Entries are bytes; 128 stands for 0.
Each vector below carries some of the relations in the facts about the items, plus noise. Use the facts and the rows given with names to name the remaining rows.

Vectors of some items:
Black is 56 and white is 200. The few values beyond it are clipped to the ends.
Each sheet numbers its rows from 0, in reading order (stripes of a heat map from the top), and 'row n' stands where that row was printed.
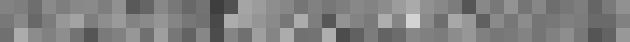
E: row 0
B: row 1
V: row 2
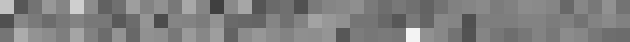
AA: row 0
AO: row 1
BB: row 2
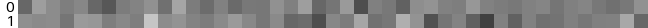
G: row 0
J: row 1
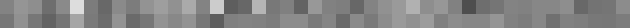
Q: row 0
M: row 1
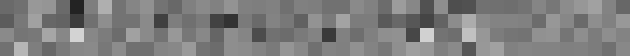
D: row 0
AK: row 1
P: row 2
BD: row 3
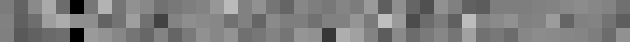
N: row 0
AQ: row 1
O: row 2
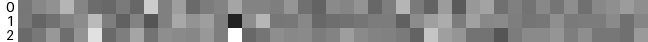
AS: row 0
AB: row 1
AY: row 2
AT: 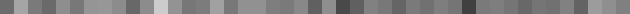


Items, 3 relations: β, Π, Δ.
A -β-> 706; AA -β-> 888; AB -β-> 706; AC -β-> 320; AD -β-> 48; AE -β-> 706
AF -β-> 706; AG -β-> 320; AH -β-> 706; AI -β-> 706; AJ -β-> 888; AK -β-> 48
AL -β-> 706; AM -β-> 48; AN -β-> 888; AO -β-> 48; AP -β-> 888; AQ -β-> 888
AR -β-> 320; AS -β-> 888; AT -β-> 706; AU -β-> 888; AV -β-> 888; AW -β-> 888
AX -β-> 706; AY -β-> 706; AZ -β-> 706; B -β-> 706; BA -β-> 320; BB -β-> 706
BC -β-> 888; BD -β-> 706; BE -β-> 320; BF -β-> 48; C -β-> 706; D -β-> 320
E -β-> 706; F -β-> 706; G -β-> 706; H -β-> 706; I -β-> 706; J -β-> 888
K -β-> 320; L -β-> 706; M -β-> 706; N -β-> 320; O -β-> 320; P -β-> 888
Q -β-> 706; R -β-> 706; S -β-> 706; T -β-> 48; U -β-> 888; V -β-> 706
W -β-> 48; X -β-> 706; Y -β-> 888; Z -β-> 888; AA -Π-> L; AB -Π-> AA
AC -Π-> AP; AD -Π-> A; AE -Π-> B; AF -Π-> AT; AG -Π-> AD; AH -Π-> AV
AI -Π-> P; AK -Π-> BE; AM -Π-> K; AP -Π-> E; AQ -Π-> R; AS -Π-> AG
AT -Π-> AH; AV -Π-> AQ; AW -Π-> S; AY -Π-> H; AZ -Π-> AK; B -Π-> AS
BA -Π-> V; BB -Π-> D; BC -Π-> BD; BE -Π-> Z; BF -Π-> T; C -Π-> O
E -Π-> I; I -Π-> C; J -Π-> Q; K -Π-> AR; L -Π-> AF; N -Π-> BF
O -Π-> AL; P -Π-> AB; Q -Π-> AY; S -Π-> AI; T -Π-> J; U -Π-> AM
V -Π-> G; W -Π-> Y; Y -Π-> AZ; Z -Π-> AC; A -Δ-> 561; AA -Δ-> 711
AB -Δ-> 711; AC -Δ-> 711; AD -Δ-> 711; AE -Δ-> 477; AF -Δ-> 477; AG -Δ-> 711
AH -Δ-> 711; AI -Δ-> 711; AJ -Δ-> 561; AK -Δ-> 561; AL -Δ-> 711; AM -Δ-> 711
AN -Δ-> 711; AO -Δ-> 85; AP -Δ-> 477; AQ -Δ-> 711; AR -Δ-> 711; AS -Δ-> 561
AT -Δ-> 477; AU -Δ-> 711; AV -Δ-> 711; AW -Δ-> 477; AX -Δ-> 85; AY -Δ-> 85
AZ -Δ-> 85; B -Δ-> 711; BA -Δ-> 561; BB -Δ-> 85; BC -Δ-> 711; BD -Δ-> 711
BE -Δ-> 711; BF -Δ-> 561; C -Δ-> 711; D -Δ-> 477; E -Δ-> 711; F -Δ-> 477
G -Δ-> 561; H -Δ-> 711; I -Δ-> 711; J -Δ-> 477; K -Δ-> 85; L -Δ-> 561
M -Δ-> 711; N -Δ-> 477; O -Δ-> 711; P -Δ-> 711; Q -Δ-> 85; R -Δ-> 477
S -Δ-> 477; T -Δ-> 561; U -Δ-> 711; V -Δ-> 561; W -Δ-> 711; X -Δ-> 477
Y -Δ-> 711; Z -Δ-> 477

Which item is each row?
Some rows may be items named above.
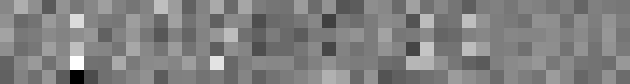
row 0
AF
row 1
P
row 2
U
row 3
P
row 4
AY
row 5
BF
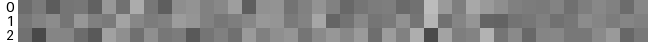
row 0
C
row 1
AE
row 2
AG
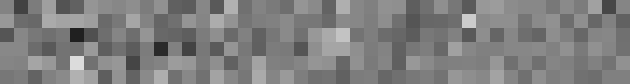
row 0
AC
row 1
AV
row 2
T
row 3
AM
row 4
AZ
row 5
AH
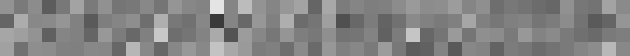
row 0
S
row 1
V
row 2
L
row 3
AW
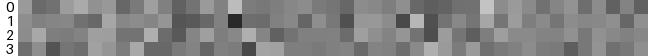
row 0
AV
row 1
BE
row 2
BC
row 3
I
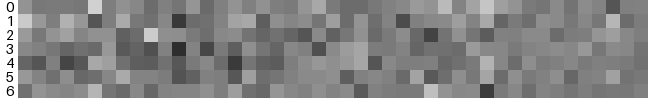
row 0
AI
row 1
K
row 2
Z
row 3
AM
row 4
AD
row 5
AR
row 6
AX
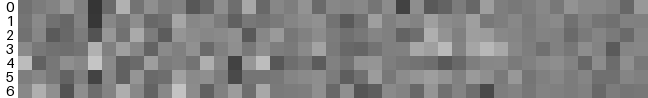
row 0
BA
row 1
AL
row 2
C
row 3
AI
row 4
AA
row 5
AL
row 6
AF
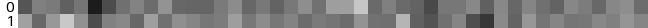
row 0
T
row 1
AP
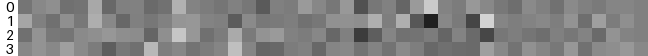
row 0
A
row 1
Y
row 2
AT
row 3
AJ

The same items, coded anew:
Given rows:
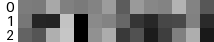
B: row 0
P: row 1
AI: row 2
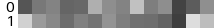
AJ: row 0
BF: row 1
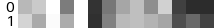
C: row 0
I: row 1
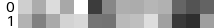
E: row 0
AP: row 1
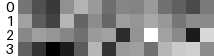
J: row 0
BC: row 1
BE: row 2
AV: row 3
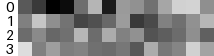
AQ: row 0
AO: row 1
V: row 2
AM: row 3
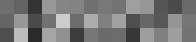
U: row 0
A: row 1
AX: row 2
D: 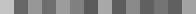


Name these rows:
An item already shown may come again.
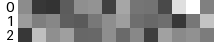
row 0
AT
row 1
BA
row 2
BB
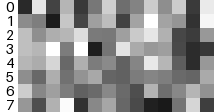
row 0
AZ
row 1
Y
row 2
AP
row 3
AL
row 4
AC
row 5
N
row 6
AM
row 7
S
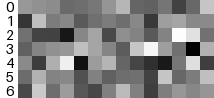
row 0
BA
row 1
BB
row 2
AH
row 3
Z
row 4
S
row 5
K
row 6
AY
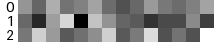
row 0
N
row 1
AW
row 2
AK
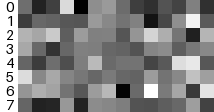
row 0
P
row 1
L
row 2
AC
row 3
AG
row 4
AF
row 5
AM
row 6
W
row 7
AA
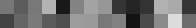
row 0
AB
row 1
L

